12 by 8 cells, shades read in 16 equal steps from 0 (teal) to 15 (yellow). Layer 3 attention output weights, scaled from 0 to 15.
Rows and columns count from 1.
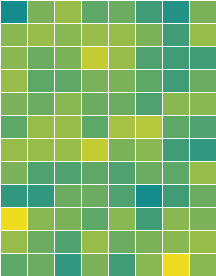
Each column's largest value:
15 9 9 12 10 11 15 9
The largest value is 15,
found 2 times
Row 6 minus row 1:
5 2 0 0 4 8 4 -3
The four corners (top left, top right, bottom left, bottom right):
0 7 5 8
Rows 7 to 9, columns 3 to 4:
9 12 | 4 5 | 6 6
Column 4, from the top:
5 9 12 7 6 5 12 5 6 5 9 7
